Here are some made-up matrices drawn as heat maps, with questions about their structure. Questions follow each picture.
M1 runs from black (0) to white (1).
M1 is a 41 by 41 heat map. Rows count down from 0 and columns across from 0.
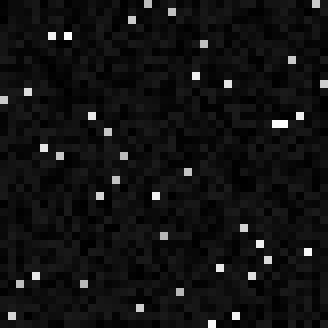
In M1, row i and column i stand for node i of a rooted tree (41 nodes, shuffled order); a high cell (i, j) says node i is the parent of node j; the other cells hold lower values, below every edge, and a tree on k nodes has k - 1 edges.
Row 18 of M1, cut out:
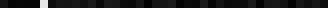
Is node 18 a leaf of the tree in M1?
no
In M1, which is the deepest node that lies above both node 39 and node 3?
24
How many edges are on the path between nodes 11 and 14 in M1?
1
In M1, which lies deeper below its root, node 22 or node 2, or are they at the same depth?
the same depth
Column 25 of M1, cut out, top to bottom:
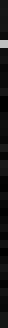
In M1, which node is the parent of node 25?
5
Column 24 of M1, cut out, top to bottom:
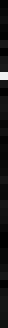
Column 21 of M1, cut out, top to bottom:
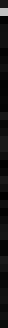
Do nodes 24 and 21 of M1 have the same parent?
no
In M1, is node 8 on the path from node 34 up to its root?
no
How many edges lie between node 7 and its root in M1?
3
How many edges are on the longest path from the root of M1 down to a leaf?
10
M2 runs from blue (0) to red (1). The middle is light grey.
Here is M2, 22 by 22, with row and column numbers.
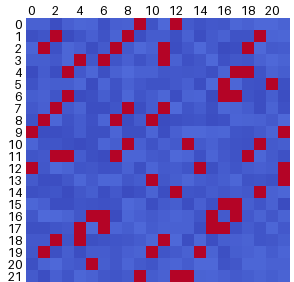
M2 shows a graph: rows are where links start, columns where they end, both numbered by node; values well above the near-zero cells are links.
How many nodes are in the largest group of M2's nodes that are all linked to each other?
3
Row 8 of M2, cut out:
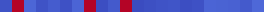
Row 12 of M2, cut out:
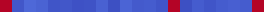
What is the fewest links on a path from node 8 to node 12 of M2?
4
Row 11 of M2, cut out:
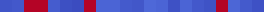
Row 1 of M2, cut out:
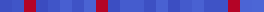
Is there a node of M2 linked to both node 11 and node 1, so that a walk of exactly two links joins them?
yes
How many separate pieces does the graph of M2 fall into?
1
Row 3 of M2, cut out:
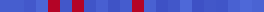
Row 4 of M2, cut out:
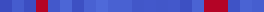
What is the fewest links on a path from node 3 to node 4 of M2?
1
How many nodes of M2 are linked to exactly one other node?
1
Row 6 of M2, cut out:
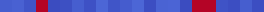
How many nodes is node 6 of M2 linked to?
3
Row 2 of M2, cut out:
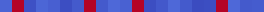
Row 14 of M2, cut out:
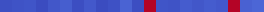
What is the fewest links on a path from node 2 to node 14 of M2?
3
